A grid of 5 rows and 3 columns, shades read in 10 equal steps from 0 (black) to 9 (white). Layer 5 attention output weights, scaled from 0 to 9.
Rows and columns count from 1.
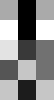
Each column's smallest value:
3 0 4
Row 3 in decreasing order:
8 4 2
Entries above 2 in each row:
2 2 2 3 2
